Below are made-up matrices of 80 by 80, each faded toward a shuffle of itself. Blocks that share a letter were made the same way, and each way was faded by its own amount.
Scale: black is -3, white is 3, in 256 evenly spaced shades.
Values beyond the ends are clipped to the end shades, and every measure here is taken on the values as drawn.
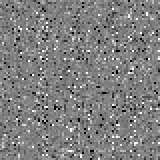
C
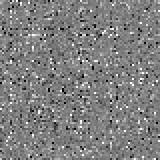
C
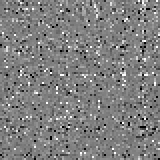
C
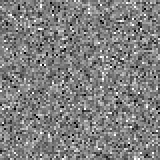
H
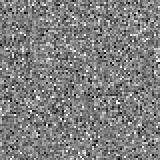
H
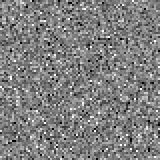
H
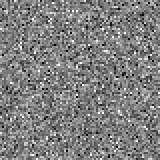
H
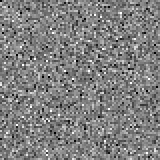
H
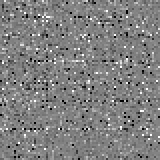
C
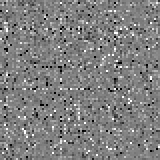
C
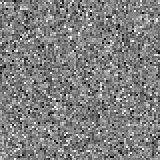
H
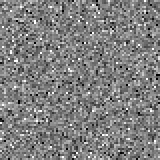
H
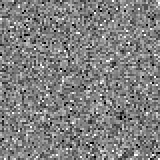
H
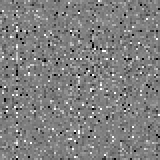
C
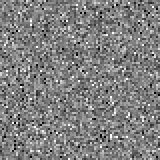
H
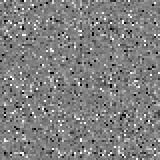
C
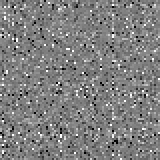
C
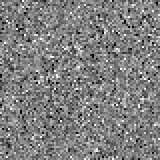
H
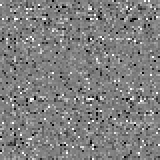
C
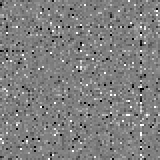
C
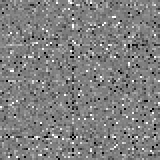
C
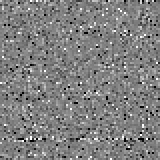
C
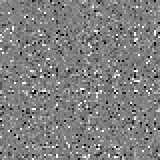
C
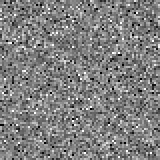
H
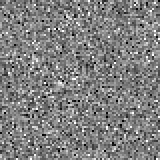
H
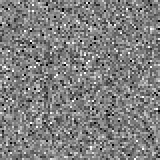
H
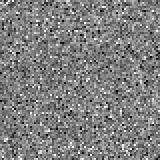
H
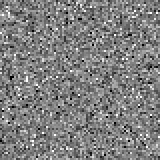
H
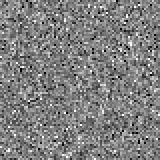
H
